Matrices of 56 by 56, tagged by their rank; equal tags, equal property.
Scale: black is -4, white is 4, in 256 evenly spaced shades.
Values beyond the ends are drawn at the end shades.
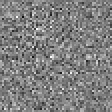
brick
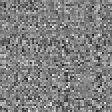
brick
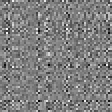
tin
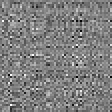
tin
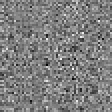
brick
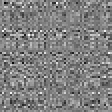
tin
